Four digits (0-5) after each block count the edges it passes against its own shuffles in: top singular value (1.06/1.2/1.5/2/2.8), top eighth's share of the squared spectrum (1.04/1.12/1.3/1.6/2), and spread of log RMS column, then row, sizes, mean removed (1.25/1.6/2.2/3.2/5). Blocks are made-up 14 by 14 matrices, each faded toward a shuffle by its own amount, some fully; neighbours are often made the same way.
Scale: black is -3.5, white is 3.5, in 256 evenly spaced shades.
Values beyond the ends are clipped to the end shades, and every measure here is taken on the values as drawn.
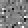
1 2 0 0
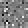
2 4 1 0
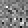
2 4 1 1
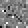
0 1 0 0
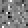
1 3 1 0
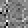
2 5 2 0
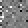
2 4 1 0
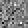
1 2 0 0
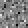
0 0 0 0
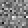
2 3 0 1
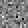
1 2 0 0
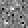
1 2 0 0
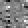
3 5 2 1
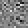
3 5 1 0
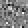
1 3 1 1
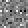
2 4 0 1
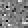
1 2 0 0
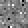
0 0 0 0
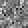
1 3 0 0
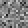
1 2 0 0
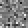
0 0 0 0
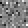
1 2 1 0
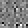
3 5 1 2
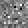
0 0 0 0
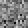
2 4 0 1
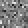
0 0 0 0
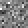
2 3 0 0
